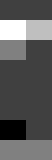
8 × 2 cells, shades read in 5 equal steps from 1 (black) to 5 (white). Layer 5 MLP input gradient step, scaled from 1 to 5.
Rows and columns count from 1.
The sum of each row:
4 9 5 4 4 4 3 6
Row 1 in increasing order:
2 2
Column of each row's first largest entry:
1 1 1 1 1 1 2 1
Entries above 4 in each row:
0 1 0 0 0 0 0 0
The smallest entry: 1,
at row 7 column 1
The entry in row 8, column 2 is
3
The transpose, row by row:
2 5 3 2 2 2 1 3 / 2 4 2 2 2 2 2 3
